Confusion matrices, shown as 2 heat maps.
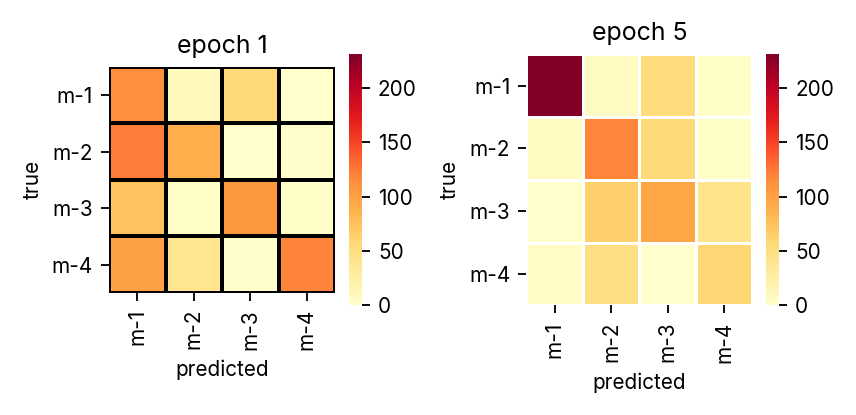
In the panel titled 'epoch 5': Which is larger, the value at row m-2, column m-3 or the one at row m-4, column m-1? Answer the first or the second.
the first
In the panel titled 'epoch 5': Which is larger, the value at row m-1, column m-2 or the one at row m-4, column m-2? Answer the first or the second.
the second
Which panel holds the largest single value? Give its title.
epoch 5
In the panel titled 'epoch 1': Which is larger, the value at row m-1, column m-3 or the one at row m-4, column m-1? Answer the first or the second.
the second
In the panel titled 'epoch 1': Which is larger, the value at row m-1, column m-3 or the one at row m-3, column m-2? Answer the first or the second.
the first
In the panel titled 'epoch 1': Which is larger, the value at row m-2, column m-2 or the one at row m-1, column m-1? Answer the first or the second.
the second
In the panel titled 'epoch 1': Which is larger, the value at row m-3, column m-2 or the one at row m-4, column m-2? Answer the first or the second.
the second
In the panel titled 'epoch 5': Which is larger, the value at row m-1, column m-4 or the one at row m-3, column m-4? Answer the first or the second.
the second
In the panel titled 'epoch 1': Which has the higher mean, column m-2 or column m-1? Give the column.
m-1
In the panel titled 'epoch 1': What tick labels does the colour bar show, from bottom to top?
0, 50, 100, 150, 200
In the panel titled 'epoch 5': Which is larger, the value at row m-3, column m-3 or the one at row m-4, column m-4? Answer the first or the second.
the first
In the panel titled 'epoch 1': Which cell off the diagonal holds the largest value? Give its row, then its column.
m-2, m-1
